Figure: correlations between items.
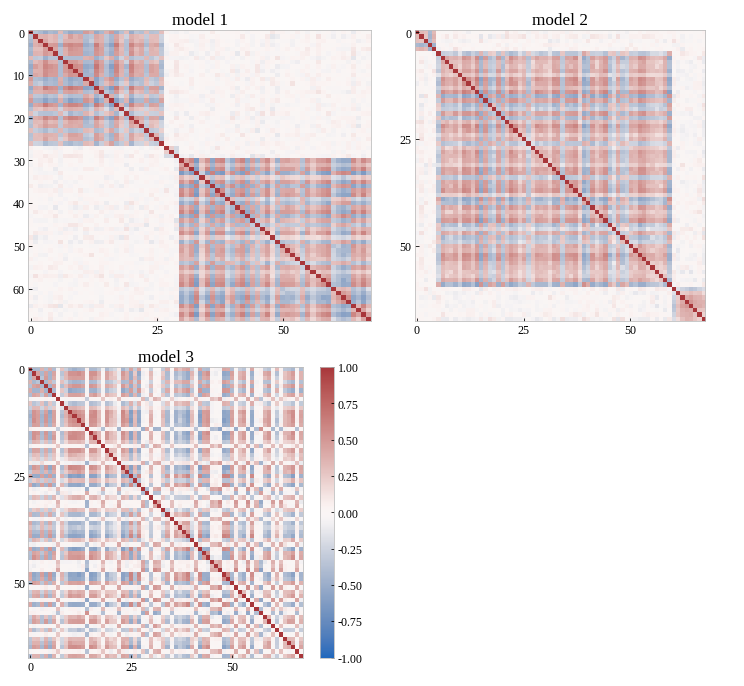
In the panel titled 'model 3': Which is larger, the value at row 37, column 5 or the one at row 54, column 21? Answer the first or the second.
the first
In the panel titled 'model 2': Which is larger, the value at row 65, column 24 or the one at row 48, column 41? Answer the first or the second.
the first
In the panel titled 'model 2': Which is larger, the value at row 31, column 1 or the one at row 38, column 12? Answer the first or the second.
the second
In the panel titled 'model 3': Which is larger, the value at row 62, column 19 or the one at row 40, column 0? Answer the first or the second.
the first
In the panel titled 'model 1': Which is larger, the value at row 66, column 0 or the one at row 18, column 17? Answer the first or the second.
the second
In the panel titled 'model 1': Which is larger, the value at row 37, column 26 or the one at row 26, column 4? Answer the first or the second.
the first
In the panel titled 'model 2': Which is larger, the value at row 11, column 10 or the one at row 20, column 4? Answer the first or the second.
the first
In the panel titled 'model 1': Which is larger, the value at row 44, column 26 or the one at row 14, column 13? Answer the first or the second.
the second
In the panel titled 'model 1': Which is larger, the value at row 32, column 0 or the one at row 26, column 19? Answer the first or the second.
the second
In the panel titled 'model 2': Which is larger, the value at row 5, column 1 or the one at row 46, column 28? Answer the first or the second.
the first
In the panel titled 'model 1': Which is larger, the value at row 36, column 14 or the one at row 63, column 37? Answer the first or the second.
the first
